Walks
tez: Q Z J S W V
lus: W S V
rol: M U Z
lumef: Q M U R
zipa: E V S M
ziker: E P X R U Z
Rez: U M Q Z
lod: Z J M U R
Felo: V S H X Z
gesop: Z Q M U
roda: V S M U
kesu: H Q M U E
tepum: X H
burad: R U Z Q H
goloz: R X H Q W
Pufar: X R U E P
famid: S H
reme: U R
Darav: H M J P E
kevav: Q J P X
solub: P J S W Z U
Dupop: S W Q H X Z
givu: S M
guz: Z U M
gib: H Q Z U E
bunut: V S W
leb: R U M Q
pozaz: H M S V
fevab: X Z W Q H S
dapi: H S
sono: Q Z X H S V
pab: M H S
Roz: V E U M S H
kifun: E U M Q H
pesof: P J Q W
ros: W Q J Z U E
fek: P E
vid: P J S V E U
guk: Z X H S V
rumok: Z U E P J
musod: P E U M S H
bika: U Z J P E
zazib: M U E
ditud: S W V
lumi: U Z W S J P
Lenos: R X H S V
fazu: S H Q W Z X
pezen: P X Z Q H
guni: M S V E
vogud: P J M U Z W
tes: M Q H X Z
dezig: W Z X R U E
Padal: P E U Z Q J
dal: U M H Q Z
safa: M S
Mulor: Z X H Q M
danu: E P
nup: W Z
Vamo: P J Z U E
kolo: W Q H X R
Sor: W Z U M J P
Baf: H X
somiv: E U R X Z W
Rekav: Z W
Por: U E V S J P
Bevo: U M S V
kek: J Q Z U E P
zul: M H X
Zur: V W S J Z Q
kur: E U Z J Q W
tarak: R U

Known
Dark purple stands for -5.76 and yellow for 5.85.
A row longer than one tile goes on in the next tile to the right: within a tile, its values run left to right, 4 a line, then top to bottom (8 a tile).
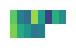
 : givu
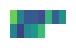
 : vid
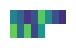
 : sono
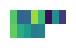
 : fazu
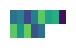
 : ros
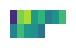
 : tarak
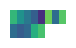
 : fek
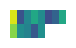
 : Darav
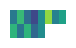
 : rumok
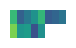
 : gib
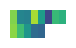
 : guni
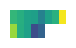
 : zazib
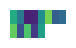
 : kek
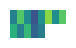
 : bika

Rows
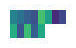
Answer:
Mulor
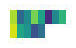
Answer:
pab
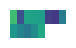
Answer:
Baf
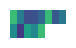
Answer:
solub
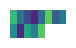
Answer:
pesof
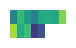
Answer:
Rez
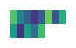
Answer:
vogud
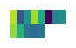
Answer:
pozaz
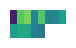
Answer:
burad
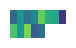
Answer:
Sor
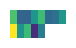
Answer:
tes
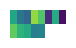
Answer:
Dupop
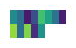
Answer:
tez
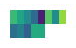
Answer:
danu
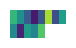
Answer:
Vamo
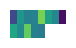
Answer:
dezig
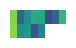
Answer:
zul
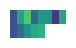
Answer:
Pufar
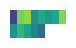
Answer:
reme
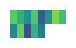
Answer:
zipa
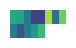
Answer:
Padal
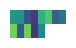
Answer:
lod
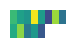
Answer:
roda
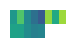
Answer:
kur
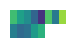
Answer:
musod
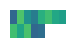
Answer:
lumi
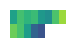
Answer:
Bevo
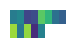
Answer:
gesop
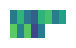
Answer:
guz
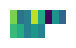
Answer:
famid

